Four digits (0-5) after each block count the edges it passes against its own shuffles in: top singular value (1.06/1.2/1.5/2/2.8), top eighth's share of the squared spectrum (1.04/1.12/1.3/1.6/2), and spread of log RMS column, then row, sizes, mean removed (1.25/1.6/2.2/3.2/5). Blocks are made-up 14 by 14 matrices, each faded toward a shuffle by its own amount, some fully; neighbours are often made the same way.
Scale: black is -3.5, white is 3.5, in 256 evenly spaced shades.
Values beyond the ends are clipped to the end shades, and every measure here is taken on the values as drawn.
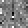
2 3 1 0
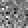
1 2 2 0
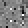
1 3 1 0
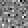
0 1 0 0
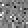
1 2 0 0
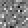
0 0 0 0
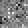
0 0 0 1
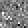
0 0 0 0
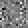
2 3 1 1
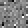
1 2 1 0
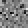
2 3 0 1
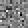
2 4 1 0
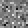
0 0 0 0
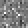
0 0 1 0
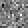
1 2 0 0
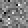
0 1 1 0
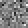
1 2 0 1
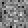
0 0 0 0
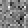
2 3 1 0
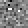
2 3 0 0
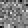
0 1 0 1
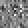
2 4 1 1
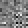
3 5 1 1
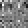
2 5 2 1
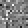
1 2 1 1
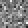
0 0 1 0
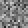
0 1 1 0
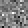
1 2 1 0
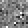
0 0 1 0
